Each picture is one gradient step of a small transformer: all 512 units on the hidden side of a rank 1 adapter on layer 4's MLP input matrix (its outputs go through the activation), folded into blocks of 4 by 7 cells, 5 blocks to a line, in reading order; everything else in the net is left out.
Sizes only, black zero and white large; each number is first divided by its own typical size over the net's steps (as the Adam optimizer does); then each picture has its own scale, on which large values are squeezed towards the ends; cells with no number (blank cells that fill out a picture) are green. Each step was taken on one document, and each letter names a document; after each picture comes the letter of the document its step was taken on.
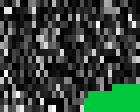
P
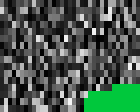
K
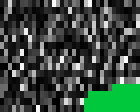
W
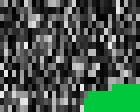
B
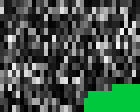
K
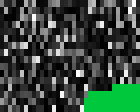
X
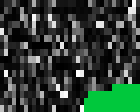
X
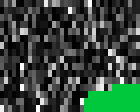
W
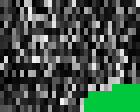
B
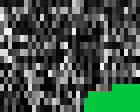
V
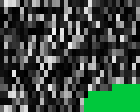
B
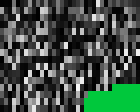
V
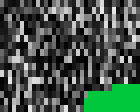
V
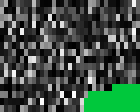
P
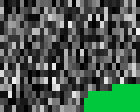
K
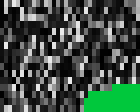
B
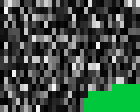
B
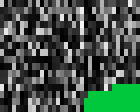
V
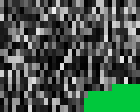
V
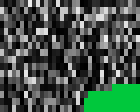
V
